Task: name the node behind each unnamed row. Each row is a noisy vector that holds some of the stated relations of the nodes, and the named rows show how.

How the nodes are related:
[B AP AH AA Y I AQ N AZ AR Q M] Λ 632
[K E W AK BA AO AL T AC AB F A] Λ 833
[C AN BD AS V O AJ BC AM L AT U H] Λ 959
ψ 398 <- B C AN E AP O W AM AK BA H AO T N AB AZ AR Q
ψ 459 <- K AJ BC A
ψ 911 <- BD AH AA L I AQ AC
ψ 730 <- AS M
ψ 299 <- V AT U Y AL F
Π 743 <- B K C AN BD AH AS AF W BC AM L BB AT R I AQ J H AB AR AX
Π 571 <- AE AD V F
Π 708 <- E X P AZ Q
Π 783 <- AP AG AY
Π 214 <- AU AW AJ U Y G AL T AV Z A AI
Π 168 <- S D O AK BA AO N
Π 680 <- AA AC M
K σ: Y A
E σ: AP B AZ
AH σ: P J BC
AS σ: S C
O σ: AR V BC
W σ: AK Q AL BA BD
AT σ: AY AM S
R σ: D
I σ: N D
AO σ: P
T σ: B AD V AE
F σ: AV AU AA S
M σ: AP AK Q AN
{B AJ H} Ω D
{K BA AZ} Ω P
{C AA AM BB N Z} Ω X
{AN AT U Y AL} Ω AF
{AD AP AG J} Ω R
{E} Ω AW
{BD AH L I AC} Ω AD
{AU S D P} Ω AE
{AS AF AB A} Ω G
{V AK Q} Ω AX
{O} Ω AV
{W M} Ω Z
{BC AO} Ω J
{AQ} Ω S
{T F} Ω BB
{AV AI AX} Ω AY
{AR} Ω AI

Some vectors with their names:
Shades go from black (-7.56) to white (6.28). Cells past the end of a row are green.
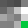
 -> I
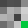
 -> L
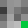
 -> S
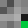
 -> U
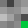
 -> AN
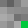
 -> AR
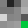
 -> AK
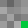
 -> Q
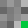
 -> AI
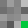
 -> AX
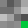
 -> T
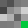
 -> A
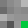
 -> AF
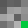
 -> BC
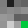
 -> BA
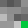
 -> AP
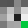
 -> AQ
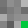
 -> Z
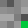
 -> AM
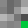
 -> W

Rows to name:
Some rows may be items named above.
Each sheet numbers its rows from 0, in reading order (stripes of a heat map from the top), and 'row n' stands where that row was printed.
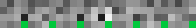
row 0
U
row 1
BC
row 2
AL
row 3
AQ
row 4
M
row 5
H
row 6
AB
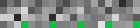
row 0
AH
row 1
AL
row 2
A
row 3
J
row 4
AK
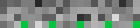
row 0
BC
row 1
BA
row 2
AL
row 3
AZ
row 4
AK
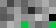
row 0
D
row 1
AT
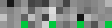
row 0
N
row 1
AC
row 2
U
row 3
AF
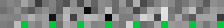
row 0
AW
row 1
V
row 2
AJ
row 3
F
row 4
AG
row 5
AA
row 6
E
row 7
Y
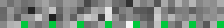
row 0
AE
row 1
AS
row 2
AU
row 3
AA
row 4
AD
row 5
R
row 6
AY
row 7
X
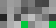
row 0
P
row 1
AO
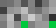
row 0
K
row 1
O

